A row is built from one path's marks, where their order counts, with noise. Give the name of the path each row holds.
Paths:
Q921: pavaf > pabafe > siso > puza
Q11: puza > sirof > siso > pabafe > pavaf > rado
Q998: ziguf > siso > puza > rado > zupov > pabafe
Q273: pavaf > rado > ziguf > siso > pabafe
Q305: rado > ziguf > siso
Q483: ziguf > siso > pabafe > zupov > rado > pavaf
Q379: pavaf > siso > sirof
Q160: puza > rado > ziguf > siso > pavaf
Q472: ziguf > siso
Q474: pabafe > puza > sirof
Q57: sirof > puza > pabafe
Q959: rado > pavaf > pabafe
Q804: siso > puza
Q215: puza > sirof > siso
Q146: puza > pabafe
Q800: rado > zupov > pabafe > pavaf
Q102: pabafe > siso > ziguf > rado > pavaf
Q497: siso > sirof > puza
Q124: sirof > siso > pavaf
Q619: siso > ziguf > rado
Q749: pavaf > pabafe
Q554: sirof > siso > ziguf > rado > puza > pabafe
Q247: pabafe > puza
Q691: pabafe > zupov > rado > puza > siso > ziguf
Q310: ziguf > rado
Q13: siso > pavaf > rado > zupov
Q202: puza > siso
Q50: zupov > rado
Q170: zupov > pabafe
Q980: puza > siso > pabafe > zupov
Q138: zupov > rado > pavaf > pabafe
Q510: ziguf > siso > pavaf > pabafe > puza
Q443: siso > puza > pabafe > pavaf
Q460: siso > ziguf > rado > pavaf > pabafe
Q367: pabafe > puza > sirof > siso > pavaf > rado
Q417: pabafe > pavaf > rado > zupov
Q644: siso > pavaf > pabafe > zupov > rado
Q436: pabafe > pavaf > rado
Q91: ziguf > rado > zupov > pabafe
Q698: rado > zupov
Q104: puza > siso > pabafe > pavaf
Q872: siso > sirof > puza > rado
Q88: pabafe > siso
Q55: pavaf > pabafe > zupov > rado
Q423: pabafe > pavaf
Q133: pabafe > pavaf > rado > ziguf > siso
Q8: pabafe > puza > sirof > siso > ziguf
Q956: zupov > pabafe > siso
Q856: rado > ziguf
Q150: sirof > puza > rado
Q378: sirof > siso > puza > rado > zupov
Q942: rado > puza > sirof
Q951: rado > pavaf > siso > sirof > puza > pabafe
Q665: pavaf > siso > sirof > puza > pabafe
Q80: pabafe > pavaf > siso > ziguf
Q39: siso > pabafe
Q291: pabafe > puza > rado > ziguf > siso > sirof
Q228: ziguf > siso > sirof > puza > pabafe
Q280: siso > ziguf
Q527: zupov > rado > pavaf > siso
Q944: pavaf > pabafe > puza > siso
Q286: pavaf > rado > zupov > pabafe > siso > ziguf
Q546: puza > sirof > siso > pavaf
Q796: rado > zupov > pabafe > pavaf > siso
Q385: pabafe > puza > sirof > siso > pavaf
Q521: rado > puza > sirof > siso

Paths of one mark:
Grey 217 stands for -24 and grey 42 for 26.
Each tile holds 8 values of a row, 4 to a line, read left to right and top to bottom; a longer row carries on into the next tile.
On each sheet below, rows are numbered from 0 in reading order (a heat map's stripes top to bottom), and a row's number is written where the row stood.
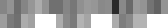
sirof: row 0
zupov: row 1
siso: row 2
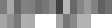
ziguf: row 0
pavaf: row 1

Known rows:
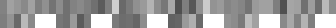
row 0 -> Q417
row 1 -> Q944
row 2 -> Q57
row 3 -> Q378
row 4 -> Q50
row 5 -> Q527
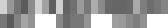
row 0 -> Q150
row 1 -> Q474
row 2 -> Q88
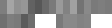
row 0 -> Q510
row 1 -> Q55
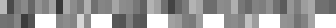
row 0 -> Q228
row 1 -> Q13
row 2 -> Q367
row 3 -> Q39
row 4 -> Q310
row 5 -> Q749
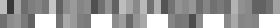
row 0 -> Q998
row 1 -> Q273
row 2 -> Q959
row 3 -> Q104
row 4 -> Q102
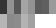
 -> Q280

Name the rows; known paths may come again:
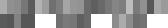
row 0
Q367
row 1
Q510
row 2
Q796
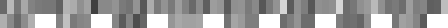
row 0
Q423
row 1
Q460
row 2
Q385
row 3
Q305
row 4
Q273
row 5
Q291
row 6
Q57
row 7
Q286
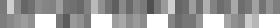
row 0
Q160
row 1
Q872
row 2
Q472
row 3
Q474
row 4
Q856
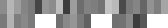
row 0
Q133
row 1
Q998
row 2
Q228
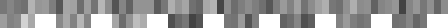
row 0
Q698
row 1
Q527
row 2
Q804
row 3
Q11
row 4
Q944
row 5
Q951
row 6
Q644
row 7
Q980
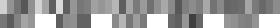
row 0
Q150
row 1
Q554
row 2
Q91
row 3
Q665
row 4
Q88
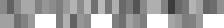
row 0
Q170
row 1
Q138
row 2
Q521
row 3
Q39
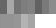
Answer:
Q619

